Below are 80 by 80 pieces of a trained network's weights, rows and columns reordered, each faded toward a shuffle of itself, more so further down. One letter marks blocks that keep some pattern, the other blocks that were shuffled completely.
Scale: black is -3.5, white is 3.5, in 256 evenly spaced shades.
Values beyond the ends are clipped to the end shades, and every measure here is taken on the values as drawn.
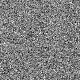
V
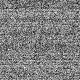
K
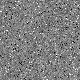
V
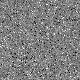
V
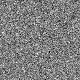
V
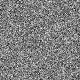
V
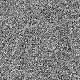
K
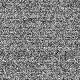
K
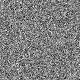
V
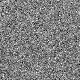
K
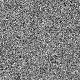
V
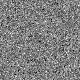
V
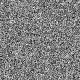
V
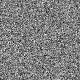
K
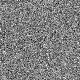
V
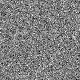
V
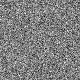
V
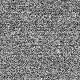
K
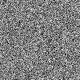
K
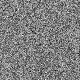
V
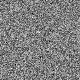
V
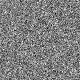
V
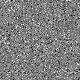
K
